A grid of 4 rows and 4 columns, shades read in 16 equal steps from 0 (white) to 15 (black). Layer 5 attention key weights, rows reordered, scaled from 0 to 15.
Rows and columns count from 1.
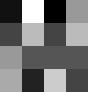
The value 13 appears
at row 4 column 2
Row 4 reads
5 13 3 11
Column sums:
36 27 39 31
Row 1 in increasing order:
0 6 14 15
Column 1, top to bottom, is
14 11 6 5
